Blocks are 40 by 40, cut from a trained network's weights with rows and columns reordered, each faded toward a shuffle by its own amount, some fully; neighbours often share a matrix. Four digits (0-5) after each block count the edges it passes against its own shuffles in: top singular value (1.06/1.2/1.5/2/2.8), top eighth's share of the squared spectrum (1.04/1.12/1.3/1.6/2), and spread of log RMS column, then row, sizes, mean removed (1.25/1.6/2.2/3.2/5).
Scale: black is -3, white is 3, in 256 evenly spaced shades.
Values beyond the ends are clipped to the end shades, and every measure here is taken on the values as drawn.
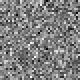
1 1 0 0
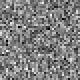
1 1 0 0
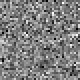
0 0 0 0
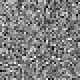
0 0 0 1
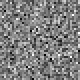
2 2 0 0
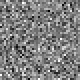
2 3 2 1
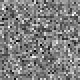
0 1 0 0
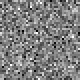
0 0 0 0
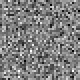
0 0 0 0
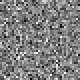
0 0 1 0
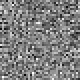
3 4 1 1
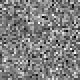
0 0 0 0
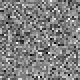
0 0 0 0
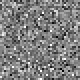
0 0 0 0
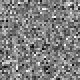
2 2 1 0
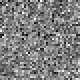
2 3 0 1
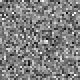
1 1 0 0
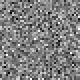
0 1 0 0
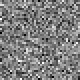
1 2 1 0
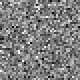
0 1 0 0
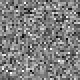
1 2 0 0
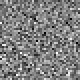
1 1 0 0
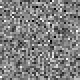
1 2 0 0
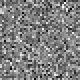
1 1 0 0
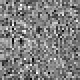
3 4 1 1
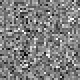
2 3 1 0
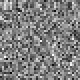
3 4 2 0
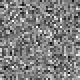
3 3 2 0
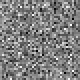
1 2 1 0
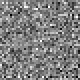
2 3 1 2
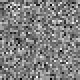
2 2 0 1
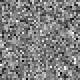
1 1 0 0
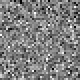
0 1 0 0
